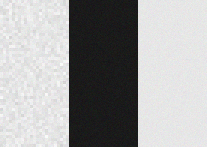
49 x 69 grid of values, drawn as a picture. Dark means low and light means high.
It is made of 1 by 3 panels. Panel 1,1: very high, fine-grained, faint in contrast. Panel 1,2: very low, flat. Panel 1,3: very high, flat.
